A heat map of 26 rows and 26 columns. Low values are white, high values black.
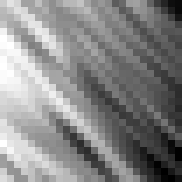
Ninth with the highest average: bottom right. Grain: diagonal, down to the right. Ninth with the lowest average: middle left. Slope: up to the right. Lone odd cells: none. Average level on the scale: 50%.
